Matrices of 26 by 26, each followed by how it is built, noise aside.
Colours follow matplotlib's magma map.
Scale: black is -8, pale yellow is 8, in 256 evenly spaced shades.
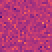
noise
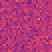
noise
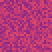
noise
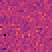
noise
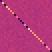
diagonal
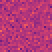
noise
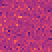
noise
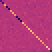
diagonal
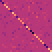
diagonal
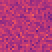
noise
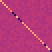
diagonal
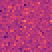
noise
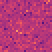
noise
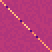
diagonal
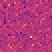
noise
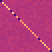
diagonal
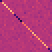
diagonal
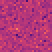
noise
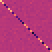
diagonal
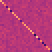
diagonal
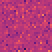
noise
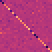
diagonal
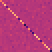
diagonal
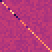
diagonal
